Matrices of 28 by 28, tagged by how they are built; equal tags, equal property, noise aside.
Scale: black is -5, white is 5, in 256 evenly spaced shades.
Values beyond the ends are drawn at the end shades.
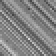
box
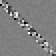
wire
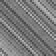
box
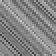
box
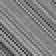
box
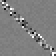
wire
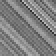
box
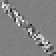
wire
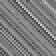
box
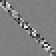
wire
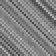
box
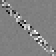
wire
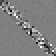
wire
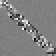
wire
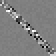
wire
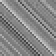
box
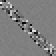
wire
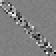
wire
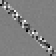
wire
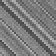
box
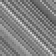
box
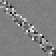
wire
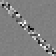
wire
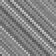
box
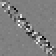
wire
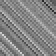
box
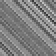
box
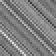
box
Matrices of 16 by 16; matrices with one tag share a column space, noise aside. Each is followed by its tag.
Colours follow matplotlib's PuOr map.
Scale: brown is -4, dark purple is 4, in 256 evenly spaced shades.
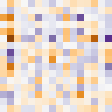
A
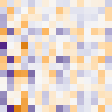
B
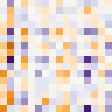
B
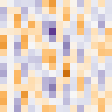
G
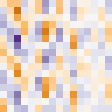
G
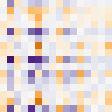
B
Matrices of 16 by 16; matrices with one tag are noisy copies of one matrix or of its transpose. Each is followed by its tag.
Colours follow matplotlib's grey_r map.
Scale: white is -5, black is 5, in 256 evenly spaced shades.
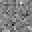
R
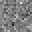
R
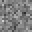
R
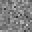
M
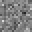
R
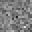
M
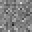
R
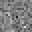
M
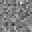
R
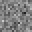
R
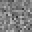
M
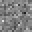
R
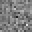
M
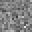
M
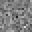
M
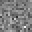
M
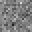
R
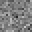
M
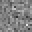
M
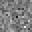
M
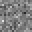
R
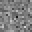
M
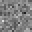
R
